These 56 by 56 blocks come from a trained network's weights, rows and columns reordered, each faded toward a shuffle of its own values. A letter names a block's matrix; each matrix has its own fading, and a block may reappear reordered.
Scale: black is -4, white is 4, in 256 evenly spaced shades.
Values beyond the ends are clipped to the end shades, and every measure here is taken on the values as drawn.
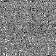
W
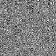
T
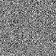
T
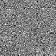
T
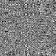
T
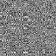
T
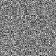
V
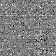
W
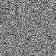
T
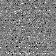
W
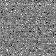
W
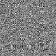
T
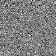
T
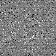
W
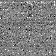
W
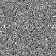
T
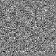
T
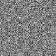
T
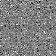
W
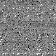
W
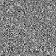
T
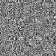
T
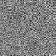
V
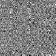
T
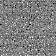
W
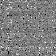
W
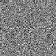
T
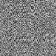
V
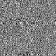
T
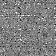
W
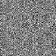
T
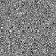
T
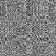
V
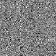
T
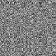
V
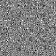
T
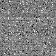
W
